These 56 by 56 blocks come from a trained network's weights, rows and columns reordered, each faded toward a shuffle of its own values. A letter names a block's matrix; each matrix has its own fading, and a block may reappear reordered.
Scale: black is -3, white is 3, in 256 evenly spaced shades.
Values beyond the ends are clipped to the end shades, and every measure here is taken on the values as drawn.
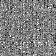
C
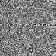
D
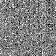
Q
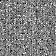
C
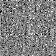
C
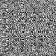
D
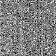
C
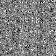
C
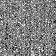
C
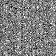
C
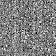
Q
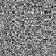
D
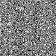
C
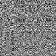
D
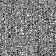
C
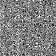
C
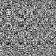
D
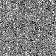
Q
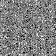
Q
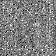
C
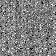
Q
